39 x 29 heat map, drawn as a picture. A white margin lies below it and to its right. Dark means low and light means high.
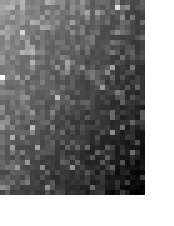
Fine speckle covers the field. There is an overall slope up to the top left. The bottom right is the ninth with the lowest average. No single row or column stands out from its neighbours. The halves do not mirror each other.
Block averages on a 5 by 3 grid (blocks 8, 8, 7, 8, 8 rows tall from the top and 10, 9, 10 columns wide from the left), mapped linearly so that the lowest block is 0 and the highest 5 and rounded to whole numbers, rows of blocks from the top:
5 4 3
4 3 2
4 2 1
3 2 1
2 1 0
